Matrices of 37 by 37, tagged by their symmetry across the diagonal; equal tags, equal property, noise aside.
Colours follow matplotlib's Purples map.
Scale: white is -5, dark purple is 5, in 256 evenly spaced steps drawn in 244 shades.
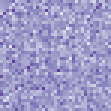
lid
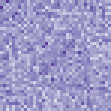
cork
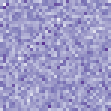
cork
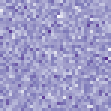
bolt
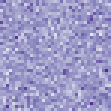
bolt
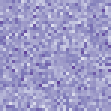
lid
